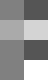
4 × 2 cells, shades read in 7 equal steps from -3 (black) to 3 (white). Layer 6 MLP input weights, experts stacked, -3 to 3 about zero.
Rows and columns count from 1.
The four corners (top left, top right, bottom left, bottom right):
0 -1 0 3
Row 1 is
0 -1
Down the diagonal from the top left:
0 2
